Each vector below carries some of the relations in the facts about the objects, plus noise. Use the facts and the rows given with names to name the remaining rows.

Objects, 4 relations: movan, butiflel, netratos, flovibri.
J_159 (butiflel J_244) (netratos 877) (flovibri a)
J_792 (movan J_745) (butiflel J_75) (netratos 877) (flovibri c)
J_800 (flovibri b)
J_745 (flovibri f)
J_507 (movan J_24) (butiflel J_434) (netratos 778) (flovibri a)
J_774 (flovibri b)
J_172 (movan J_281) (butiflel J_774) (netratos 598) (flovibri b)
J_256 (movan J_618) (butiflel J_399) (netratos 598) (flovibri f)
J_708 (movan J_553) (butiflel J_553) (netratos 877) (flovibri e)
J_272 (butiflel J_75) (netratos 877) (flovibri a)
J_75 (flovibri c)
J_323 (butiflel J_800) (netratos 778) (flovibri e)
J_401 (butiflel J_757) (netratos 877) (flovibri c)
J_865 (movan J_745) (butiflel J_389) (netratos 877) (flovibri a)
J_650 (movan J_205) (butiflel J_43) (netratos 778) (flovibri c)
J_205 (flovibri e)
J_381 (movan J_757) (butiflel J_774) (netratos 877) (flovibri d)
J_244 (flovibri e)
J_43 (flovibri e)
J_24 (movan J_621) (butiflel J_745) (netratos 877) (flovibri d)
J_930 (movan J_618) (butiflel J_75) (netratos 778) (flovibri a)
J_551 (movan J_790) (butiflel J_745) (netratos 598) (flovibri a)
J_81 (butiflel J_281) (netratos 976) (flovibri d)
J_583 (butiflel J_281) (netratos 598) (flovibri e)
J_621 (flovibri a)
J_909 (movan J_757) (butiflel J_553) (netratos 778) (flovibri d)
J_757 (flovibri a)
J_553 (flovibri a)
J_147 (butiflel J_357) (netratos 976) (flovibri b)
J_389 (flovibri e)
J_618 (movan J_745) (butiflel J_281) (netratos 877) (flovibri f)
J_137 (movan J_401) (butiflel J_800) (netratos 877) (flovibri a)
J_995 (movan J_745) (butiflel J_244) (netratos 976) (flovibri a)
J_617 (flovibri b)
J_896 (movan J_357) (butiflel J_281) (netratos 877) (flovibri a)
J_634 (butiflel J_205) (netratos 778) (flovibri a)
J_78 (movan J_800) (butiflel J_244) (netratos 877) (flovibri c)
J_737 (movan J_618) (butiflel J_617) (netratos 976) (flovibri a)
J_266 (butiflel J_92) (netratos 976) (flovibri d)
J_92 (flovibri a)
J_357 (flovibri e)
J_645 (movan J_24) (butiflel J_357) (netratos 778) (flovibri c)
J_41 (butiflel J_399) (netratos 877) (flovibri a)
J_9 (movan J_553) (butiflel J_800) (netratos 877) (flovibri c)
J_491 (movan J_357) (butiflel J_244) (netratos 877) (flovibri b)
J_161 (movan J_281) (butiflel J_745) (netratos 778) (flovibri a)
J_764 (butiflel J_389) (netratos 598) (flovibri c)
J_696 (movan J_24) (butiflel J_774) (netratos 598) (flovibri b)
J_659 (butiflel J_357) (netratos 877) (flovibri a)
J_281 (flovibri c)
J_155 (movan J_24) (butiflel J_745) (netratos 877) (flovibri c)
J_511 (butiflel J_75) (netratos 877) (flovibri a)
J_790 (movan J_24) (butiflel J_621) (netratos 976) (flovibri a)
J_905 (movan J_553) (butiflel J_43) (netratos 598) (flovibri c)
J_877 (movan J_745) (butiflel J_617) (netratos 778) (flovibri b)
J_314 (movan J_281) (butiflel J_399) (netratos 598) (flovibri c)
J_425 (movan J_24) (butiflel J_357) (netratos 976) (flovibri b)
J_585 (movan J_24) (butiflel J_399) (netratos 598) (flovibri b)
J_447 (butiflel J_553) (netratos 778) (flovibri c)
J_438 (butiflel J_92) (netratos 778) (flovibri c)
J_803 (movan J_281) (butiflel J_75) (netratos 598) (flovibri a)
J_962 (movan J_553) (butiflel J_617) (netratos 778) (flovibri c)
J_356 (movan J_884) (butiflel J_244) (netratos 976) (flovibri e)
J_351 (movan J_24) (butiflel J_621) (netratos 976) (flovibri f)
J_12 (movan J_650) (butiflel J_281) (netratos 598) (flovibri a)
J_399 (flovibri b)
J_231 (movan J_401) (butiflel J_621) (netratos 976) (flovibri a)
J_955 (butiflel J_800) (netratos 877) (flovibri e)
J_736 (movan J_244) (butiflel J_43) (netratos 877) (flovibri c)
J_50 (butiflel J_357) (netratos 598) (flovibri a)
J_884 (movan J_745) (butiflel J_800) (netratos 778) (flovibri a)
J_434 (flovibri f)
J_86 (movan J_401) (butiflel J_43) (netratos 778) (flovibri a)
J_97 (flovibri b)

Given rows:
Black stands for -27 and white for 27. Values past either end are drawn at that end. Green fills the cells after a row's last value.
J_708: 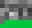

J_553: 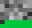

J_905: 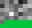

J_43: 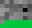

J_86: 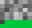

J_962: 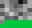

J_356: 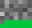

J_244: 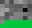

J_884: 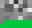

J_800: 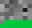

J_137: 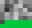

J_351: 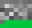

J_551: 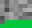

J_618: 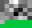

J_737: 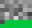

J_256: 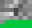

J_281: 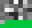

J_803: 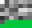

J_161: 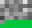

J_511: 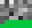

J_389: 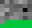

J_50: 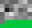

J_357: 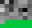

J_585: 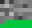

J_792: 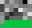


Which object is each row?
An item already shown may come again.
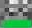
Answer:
J_896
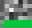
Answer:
J_81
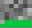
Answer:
J_877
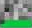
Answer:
J_137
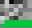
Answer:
J_645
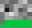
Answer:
J_50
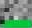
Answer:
J_231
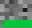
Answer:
J_800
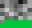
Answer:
J_962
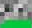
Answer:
J_659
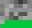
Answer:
J_909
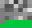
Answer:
J_884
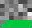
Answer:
J_401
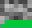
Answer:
J_155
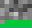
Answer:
J_323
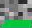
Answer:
J_9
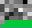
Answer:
J_792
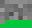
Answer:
J_491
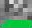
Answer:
J_865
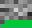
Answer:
J_790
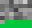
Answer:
J_172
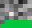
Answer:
J_905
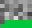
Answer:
J_737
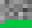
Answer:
J_434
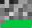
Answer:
J_425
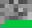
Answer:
J_764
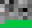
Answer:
J_357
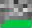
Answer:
J_507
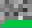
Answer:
J_745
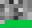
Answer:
J_314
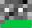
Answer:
J_75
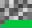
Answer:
J_930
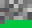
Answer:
J_995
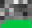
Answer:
J_583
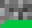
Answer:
J_955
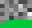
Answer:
J_401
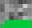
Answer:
J_266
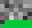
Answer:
J_553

